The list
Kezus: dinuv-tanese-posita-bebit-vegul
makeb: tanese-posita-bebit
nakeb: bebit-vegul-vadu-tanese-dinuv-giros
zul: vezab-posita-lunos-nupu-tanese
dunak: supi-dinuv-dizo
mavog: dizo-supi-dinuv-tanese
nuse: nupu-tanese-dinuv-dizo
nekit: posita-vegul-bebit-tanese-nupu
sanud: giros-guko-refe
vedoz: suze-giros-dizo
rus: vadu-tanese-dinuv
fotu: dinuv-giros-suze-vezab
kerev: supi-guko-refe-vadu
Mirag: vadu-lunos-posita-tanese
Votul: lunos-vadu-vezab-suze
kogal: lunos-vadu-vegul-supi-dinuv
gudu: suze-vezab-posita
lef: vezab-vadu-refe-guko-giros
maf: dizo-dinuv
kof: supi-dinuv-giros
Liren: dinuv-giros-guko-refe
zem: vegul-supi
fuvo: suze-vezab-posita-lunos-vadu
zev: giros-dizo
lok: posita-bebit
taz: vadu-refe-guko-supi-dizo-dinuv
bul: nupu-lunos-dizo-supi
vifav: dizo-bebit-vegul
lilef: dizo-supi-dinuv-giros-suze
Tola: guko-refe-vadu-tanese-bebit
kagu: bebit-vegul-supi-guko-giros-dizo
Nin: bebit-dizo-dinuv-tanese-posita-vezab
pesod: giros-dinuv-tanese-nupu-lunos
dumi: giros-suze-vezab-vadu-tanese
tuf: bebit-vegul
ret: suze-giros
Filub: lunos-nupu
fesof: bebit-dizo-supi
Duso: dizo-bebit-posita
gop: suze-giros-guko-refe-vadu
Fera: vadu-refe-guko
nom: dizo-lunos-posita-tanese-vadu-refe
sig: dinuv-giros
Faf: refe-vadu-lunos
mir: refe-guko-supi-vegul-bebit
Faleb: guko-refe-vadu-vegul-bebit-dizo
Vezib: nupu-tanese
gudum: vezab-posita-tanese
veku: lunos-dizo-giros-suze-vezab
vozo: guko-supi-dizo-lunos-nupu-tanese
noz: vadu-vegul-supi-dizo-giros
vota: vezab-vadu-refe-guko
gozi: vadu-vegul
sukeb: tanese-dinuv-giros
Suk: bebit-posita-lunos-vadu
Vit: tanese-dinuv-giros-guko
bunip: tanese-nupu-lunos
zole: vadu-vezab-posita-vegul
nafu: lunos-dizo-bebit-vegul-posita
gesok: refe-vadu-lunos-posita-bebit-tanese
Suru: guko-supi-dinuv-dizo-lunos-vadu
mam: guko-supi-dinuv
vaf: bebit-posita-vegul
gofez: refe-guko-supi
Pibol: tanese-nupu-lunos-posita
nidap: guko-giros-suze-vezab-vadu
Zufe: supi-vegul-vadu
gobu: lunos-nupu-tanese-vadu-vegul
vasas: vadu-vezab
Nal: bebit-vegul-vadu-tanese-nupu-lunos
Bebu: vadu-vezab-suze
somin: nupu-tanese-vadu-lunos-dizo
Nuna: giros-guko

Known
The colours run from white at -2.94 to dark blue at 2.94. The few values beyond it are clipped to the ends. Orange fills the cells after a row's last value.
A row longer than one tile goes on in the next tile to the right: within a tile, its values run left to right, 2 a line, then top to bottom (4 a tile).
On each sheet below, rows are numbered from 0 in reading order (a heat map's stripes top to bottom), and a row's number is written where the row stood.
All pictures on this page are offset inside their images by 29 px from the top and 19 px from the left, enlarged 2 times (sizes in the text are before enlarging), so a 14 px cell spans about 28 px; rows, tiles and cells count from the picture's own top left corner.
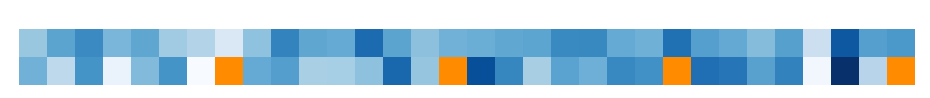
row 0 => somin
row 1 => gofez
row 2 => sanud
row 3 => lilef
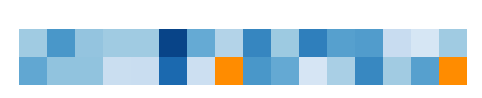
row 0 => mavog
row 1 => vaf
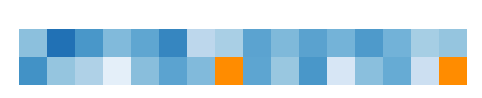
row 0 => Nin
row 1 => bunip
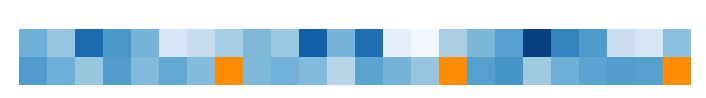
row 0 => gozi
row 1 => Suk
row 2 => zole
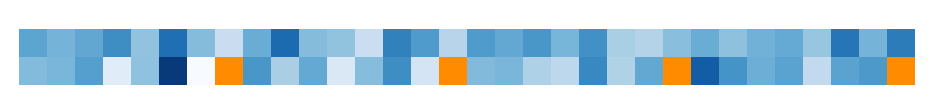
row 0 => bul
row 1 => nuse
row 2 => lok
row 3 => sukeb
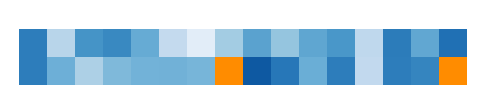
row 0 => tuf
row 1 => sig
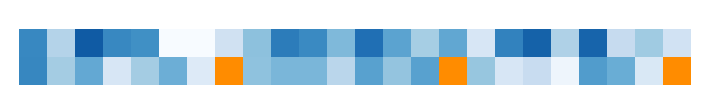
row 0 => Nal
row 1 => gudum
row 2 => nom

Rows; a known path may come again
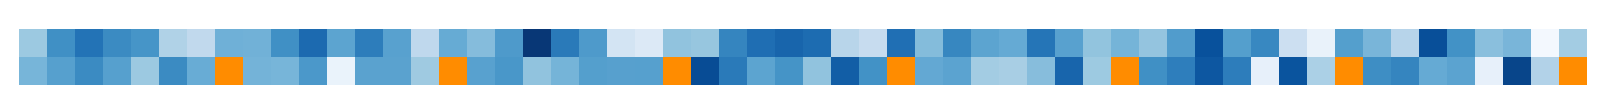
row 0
vasas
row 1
zul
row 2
zole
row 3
lef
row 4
gofez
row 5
Votul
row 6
kogal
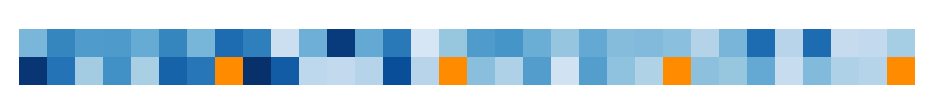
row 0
Liren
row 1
kagu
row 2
Vezib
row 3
Mirag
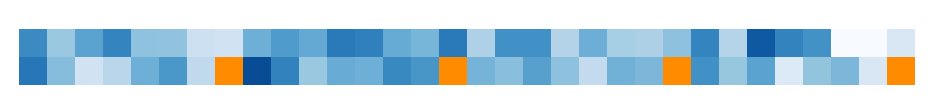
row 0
vifav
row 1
sanud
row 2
rus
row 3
Nal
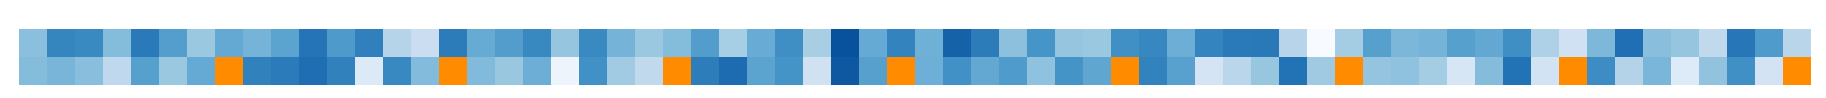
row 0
gudum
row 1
dumi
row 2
Pibol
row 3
kof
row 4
gudu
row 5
mir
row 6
fesof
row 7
nuse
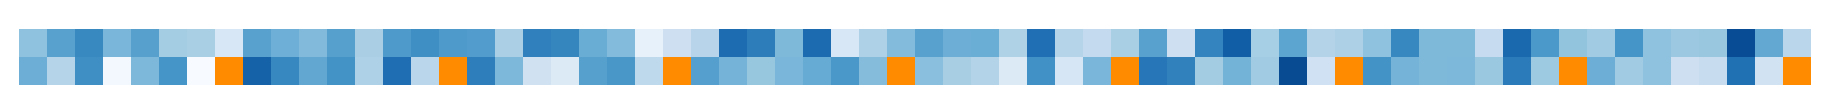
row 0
somin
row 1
vedoz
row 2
nafu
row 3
Fera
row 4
makeb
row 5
noz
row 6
maf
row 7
mavog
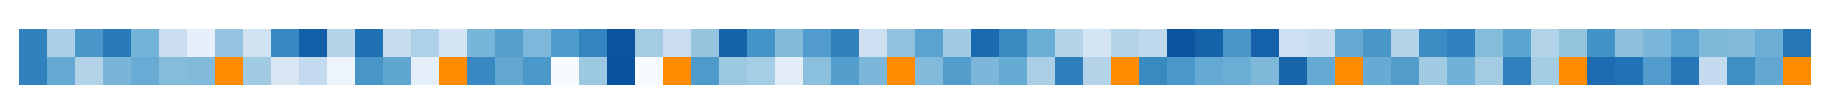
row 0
tuf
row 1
nom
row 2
vozo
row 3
Nin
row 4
Zufe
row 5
vota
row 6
zem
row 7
ret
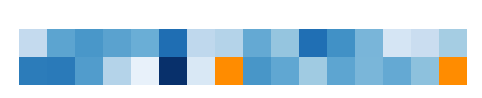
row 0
Suru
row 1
gozi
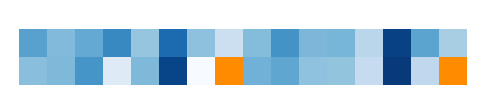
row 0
bul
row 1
dunak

